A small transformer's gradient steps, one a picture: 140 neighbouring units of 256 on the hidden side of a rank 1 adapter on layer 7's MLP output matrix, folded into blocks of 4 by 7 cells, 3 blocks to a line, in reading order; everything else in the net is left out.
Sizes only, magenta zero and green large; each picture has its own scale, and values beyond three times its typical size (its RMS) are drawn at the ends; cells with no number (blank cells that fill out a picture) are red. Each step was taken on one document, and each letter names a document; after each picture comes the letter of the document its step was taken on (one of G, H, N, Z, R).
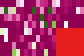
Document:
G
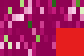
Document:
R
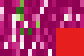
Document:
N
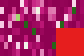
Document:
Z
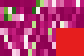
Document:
G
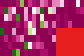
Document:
G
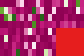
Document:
G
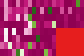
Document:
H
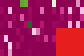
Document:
R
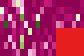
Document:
N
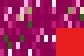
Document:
R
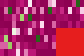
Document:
H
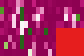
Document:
N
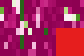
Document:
N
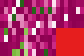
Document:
G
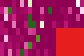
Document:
H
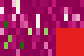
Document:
N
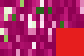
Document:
G
